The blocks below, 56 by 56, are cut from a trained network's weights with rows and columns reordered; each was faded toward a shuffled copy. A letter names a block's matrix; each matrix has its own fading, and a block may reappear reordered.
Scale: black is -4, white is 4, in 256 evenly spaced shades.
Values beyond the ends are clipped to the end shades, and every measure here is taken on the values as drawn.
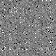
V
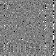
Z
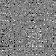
V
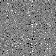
V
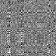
Z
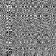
Z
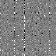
Z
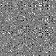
V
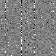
Z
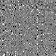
V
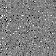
V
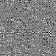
V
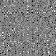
V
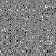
V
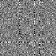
Z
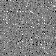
V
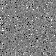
V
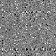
V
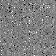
V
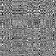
Z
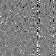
Z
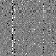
Z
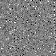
V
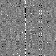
Z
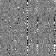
Z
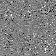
V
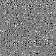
V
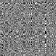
Z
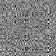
Z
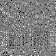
V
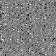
V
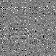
V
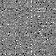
V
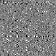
V
